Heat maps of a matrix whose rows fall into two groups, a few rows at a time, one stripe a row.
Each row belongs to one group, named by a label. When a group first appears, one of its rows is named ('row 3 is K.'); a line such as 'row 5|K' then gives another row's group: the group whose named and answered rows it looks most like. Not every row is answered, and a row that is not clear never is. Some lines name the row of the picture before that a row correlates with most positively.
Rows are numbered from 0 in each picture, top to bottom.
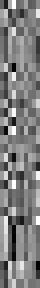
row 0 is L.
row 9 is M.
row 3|L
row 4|M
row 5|M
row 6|M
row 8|L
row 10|L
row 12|L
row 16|M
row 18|M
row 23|L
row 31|L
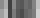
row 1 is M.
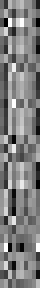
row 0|M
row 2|M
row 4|M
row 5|M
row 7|L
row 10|M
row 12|M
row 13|M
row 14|M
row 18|M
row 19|M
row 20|M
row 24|L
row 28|M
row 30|M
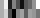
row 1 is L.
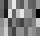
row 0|L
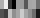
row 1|M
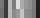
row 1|M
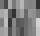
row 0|M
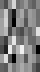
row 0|L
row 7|M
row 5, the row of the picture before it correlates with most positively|0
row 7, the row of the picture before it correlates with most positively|0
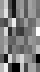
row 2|L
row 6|M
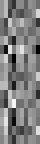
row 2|M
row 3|L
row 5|M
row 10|M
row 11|L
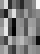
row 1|L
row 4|M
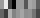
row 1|M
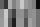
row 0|M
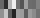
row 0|L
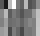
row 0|L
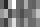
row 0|L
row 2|L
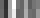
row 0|L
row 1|L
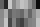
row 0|M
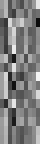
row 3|L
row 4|L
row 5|L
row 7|L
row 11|L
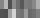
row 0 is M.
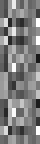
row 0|L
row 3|L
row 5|L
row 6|M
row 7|L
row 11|M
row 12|L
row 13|M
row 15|L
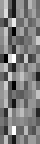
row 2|L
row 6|L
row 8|M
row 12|M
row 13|M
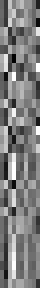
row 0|M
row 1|L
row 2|M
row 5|M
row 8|L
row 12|L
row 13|M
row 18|L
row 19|L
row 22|L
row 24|M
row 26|L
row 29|L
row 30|L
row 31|M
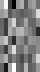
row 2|L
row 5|L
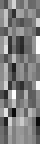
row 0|L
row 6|L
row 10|L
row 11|L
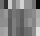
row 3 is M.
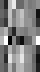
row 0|L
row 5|M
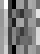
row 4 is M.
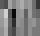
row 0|M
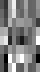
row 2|M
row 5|M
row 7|L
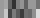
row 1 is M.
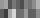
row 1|L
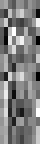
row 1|M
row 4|M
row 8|M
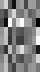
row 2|M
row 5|M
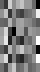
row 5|M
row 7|L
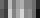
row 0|M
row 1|M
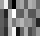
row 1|L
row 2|M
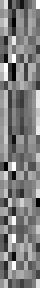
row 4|L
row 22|M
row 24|L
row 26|L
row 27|M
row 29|L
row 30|M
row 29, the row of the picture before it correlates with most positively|1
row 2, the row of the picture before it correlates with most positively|0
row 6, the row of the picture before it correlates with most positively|1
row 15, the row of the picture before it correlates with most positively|0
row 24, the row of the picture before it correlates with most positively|1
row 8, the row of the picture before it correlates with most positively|0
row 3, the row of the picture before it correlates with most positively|0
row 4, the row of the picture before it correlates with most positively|1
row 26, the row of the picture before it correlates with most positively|1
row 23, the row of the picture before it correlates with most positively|0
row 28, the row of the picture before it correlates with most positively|0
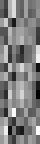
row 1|L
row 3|M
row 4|M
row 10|M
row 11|M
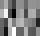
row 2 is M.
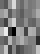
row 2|L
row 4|M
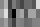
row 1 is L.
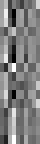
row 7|L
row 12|L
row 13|L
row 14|L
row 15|L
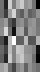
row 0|M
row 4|L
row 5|M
